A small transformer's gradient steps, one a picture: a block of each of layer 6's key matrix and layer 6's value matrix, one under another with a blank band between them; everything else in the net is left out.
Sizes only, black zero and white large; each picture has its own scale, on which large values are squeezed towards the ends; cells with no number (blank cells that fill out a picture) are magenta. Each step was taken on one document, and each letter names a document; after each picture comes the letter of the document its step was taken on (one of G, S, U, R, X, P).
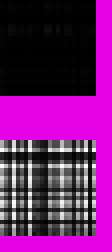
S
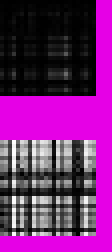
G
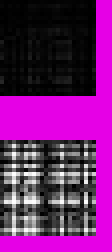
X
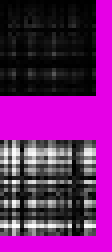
G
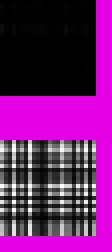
S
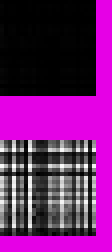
S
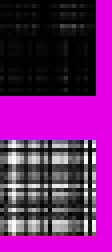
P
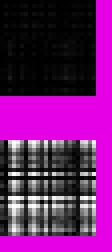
P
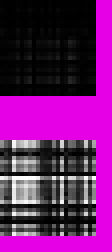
X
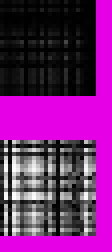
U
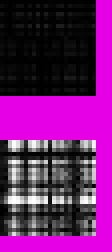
P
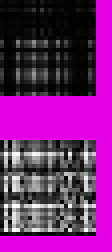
U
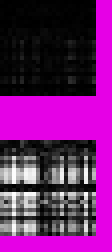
X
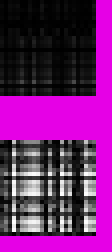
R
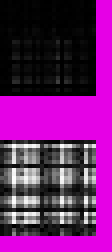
X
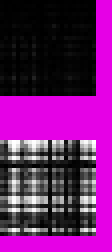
P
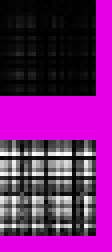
G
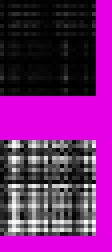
P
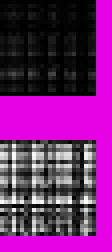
G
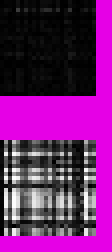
U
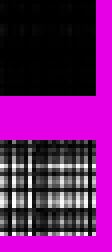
S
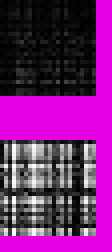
G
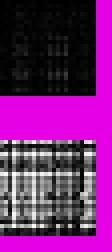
G
